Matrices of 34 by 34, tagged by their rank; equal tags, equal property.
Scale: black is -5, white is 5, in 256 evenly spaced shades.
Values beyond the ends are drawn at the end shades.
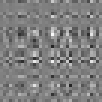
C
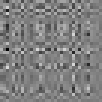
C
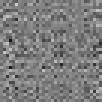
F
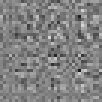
F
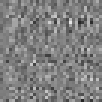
F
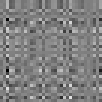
C
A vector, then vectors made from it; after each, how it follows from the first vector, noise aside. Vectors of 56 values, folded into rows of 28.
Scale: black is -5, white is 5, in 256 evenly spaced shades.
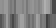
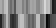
scaled up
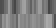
wrapped around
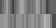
wrapped around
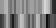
scaled up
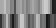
scaled up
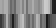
scaled up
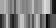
scaled up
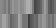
wrapped around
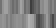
wrapped around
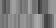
wrapped around
